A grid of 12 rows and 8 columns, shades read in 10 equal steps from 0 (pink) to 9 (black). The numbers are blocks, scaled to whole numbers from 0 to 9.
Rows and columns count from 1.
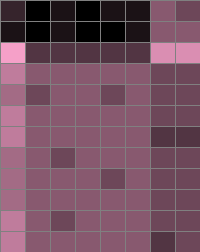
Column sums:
37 61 60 60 61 58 56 56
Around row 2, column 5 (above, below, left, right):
8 6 9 8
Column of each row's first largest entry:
2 2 2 7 2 7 7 3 5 7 3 7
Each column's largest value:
8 9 8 9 9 8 6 6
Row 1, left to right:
7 9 8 9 8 8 4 5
